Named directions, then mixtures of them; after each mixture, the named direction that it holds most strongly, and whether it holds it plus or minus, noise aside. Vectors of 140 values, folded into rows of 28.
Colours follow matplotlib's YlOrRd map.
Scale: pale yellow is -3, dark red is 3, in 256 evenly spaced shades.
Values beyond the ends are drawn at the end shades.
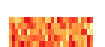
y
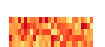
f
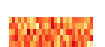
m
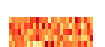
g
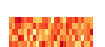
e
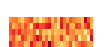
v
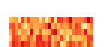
f, minus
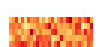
f, minus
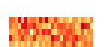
f, plus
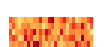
e, minus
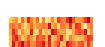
f, minus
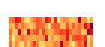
y, minus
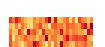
y, minus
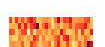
m, minus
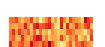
v, plus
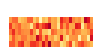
v, plus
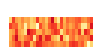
m, plus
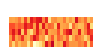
g, plus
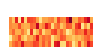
f, minus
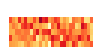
f, plus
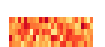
f, plus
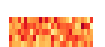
f, plus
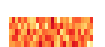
m, plus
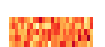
v, minus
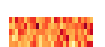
m, minus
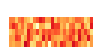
v, minus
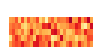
f, minus
